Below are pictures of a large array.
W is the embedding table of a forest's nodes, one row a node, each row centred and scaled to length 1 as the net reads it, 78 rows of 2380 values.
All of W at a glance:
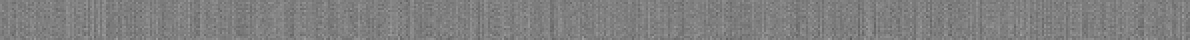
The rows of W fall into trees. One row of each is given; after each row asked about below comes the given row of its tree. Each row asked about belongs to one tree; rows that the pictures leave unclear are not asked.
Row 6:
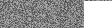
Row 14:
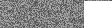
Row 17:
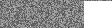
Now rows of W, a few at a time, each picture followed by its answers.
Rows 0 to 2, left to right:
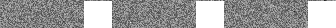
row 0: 14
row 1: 17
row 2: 6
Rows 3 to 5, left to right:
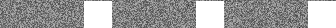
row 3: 17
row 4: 14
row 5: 14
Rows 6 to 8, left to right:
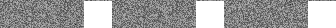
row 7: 6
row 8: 14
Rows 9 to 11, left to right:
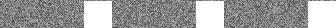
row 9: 17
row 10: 17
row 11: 6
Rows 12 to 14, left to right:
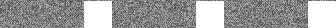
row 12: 6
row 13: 17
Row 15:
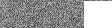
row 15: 14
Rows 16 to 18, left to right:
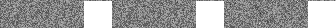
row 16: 17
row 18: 6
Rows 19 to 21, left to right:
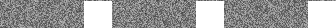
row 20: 14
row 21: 6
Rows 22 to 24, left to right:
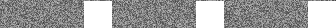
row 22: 6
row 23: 6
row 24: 17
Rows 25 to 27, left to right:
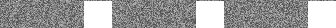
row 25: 17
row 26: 14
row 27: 17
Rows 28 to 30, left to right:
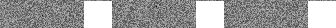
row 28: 14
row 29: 17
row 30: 17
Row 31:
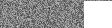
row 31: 6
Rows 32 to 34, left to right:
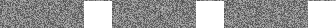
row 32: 6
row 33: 6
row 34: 6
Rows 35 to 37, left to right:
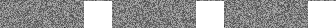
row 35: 14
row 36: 14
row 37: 6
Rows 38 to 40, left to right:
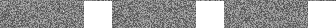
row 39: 17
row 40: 17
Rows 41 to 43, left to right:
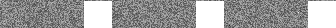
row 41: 14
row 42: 17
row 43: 6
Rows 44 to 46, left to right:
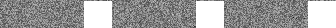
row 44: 17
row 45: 14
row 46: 6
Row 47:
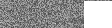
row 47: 14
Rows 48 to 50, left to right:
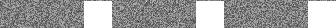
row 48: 17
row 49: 14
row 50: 17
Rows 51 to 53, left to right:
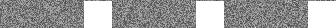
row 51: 6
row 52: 17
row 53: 17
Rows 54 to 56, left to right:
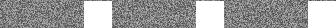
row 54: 17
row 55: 17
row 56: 14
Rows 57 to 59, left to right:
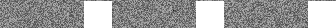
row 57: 14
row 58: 6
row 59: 14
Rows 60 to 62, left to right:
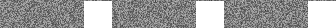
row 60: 14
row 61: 17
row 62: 17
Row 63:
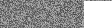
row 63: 6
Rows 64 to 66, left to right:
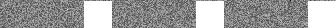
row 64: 17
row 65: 6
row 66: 6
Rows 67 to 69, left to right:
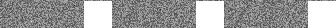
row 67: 17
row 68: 17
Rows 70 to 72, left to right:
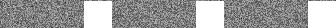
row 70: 17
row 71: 17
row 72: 14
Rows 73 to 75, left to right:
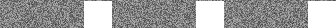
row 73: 14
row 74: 6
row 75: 14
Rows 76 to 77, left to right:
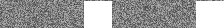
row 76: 14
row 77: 6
